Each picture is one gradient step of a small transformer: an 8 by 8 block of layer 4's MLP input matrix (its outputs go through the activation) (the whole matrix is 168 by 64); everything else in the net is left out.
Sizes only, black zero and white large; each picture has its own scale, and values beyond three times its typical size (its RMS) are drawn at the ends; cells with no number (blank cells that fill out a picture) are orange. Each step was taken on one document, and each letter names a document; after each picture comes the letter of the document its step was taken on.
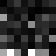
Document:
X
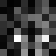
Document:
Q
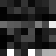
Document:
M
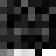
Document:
X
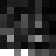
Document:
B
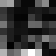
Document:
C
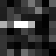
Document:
M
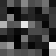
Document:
M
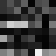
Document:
Q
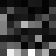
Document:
C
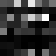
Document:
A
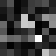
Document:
X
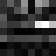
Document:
Q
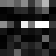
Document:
Q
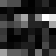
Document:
A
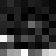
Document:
X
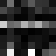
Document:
M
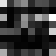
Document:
A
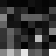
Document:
B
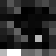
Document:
B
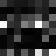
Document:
Q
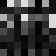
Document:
A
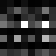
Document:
Q
